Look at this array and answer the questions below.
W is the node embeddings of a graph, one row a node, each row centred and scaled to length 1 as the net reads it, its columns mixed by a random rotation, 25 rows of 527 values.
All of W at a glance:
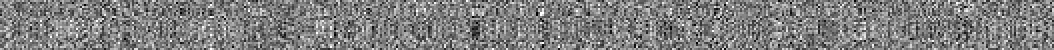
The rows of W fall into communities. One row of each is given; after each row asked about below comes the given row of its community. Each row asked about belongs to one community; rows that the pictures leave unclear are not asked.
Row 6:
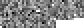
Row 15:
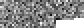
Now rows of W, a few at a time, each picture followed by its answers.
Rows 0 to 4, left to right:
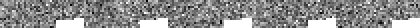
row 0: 15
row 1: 6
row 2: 6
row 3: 15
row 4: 6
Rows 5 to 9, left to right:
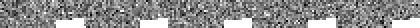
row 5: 6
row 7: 6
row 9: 6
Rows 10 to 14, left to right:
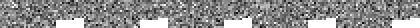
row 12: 15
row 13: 15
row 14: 15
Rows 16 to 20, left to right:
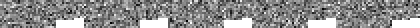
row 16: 15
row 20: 15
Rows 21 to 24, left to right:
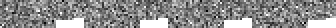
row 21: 6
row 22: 15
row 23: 15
